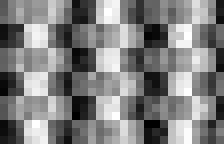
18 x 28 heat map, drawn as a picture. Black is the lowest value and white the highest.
Upright stripes repeat 3 times across the table. There is no overall slope. No row or column stands out.
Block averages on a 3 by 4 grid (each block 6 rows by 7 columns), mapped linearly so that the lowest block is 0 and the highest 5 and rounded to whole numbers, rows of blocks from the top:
4115 / 4015 / 4015
